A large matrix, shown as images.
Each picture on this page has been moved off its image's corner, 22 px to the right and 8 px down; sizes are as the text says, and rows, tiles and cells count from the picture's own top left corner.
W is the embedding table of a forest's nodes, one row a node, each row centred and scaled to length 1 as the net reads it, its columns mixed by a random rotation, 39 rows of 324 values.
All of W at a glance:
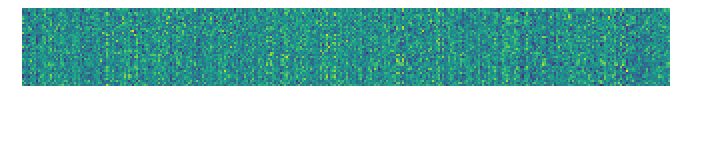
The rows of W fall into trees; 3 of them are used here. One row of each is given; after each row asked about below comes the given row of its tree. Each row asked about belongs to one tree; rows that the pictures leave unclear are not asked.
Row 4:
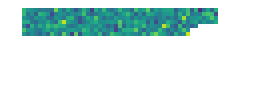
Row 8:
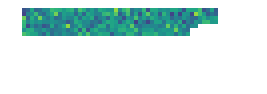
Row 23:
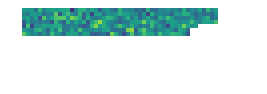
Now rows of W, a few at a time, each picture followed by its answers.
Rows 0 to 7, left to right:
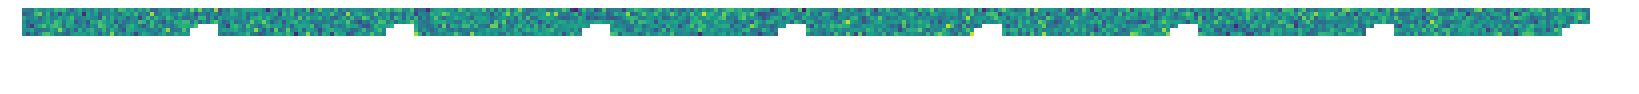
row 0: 23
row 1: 23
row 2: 8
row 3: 8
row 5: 4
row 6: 8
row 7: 4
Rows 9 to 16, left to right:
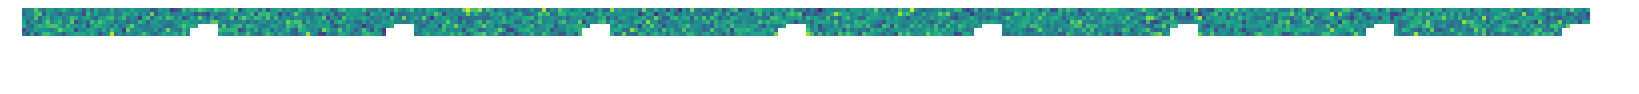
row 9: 23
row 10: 23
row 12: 4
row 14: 23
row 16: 23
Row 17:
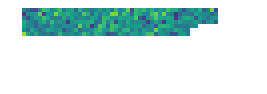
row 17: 8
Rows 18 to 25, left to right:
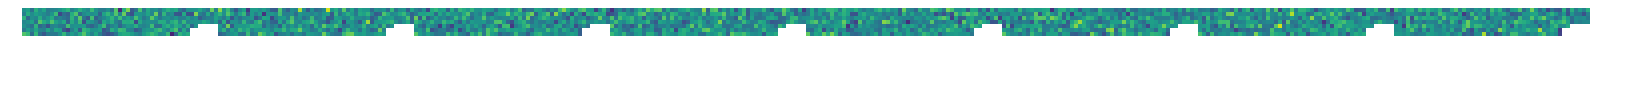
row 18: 8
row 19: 4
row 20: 8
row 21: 8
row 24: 8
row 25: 23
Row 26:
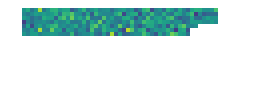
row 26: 23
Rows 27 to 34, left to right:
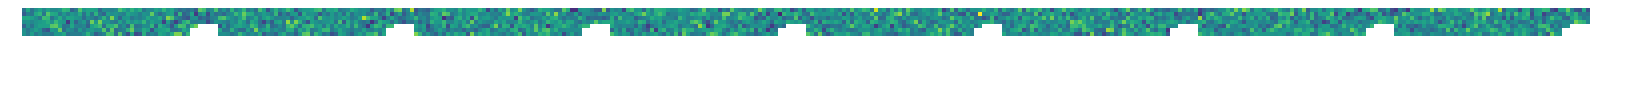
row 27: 23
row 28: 23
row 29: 8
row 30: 8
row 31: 8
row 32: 23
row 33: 8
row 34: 8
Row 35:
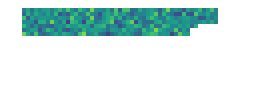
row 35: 8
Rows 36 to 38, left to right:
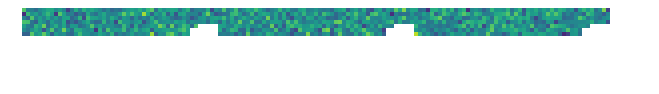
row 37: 23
